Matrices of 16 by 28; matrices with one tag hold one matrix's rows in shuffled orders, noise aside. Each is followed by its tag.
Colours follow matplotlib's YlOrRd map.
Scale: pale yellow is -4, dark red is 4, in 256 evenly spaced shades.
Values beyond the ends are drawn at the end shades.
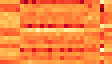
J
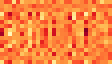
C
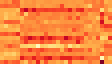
J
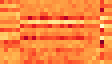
J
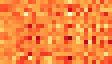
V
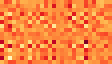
C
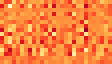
C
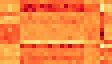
J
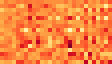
V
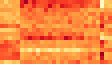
J
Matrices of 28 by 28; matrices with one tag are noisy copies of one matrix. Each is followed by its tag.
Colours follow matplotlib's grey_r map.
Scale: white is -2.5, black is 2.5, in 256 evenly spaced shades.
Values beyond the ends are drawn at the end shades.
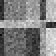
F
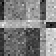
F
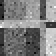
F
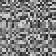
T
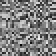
T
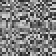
T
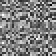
T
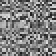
T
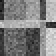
F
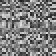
T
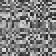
T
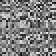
T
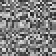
T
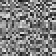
T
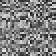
T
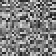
T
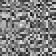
T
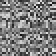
T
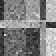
F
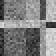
F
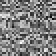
T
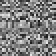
T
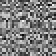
T
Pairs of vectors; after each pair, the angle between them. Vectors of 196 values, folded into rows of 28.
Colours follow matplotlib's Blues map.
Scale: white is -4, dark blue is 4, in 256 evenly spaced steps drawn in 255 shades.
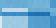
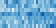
partly aligned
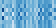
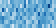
partly aligned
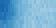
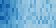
nearly parallel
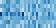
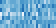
nearly opposite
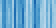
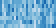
partly opposed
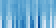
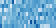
orthogonal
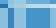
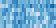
partly opposed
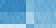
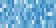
orthogonal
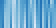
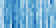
nearly opposite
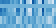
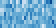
partly opposed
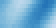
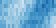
nearly parallel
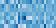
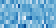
nearly opposite
